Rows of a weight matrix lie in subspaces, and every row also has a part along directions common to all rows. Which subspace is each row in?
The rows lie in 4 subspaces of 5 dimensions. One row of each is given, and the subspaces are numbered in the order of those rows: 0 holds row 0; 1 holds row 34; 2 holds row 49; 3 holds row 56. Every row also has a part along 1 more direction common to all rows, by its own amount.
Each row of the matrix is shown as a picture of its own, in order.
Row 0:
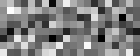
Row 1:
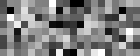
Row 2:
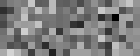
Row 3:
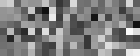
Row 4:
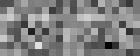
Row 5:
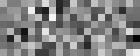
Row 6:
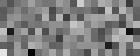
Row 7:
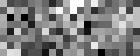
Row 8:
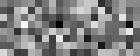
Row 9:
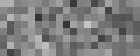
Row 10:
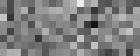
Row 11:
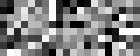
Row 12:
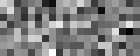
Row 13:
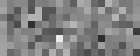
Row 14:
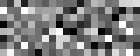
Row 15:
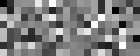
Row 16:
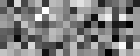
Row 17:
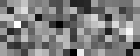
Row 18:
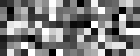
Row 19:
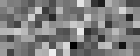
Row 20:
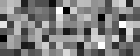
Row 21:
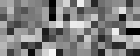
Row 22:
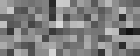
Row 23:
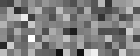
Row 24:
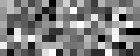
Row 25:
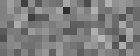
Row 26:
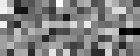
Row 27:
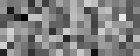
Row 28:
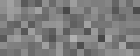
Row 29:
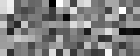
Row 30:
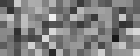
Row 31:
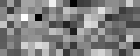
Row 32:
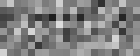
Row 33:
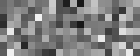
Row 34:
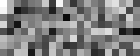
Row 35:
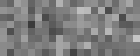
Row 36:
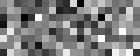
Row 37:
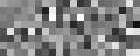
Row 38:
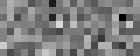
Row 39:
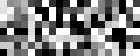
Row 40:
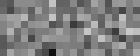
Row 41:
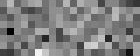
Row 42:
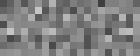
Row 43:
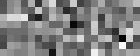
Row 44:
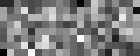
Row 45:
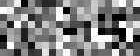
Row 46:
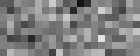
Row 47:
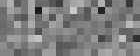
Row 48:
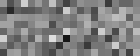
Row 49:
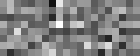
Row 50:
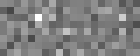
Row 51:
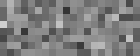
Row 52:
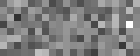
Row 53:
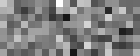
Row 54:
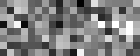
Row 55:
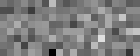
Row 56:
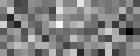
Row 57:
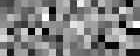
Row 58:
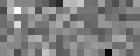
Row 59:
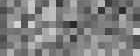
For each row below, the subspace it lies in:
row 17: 3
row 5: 2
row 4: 2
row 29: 1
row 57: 2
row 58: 1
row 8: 1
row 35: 1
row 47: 1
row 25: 0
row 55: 0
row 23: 0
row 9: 3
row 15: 2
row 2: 2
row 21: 2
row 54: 3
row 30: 3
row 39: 2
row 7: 3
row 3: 2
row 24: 3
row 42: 1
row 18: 2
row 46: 1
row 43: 0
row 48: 0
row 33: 3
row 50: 0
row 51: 0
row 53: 1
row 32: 2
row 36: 3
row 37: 2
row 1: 3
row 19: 1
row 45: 0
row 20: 0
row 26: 1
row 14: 0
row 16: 3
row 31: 3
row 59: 1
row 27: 0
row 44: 2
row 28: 0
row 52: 3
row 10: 3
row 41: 0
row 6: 2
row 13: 1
